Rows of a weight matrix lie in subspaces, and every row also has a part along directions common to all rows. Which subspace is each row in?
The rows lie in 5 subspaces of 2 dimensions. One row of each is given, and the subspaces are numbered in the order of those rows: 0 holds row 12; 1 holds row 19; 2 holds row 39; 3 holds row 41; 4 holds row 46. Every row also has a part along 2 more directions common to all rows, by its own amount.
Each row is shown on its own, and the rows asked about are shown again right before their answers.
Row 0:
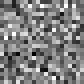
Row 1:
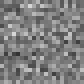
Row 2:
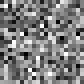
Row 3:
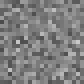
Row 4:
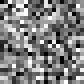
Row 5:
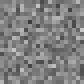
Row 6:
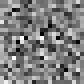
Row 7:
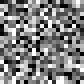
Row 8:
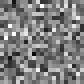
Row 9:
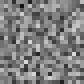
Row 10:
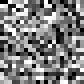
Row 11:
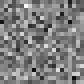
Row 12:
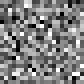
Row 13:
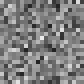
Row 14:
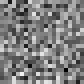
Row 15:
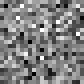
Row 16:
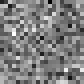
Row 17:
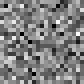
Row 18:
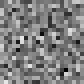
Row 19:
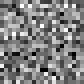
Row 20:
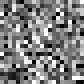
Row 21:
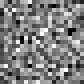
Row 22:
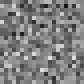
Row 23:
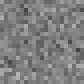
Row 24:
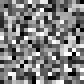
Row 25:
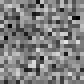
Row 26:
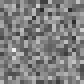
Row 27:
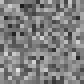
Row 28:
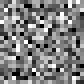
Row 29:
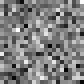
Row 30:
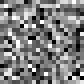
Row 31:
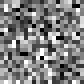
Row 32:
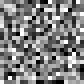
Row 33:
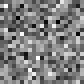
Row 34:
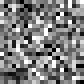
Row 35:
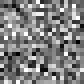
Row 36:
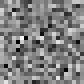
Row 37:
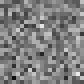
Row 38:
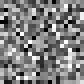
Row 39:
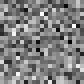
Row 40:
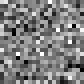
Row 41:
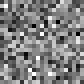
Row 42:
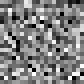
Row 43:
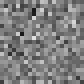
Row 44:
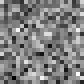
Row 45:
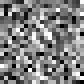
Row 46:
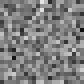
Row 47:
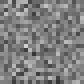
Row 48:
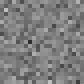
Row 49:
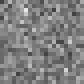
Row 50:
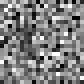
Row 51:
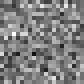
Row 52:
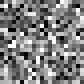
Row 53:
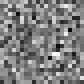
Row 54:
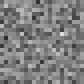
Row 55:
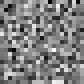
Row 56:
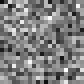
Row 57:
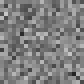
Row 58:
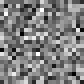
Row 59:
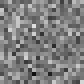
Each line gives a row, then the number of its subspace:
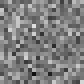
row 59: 3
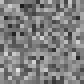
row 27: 1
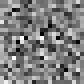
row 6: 3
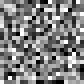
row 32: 4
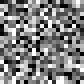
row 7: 2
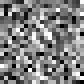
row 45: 0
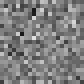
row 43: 4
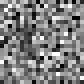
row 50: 1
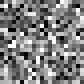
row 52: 3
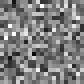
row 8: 1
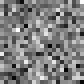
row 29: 0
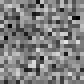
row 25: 1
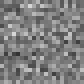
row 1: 1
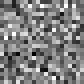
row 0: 1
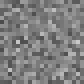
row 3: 3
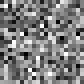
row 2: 3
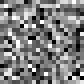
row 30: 0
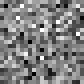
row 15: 3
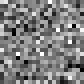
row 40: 2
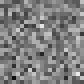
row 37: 0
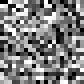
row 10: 2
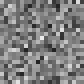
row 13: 4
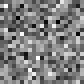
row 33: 3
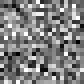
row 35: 1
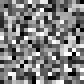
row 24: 4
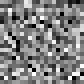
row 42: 0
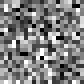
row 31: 3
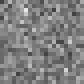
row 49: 2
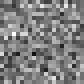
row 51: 1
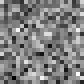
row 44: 0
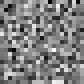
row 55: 4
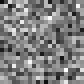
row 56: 2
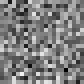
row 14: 2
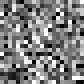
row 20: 0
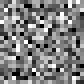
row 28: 0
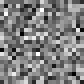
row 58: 4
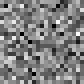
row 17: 3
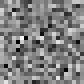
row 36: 3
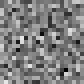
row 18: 3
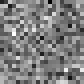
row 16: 2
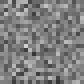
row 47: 2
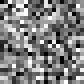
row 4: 2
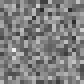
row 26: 4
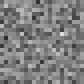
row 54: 1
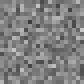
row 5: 4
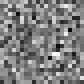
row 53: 1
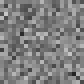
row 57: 4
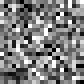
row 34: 0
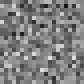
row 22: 1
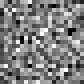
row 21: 3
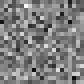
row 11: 0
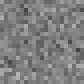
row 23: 2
